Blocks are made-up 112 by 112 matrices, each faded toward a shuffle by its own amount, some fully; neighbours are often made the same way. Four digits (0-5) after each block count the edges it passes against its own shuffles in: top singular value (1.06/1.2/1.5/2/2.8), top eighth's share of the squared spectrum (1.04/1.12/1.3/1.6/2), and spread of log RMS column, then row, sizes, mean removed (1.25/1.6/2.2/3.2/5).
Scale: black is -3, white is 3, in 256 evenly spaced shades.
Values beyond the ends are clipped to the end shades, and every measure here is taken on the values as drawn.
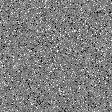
1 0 0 0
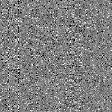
4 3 3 1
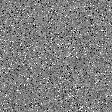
1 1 0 0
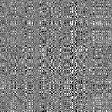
5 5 4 3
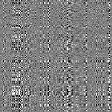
5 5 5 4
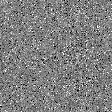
3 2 1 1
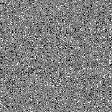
4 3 2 2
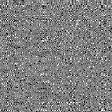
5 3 3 2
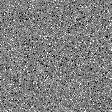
2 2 0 0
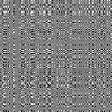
5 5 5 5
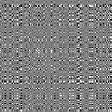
5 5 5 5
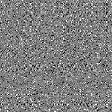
4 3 2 2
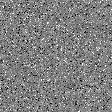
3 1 0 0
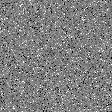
0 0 0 0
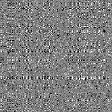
5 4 3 3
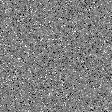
2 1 0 0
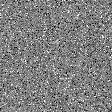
0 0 0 0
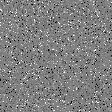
3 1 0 0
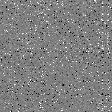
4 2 1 1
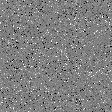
2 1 0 0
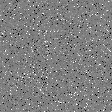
2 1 0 0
